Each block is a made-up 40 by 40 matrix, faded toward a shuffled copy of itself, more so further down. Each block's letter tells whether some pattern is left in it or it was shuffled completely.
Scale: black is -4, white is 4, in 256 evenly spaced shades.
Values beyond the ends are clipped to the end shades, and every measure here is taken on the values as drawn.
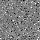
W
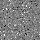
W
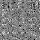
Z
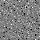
W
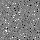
W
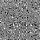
Z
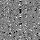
Z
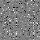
Z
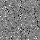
Z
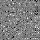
Z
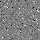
W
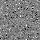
W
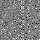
Z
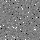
W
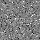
W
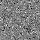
W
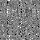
Z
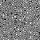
Z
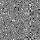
Z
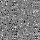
Z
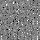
Z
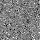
W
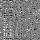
Z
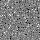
W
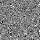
Z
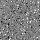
W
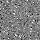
W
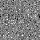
Z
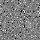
Z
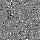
Z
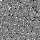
W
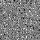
Z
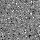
W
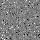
W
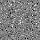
Z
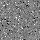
W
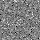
W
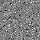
Z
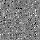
Z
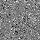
W
